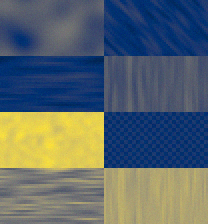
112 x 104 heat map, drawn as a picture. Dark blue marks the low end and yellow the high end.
It is made of 4 by 2 panels. Panel 1,1: low, smooth. Panel 1,2: very low, slanting down to the right, faint in contrast. Panel 2,1: very low, streaked across, faint in contrast. Panel 2,2: low, streaked downward, faint in contrast. Panel 3,1: very high, blotchy, faint in contrast. Panel 3,2: very low, checkered, faint in contrast. Panel 4,1: middling, streaked across. Panel 4,2: high, streaked downward, faint in contrast.
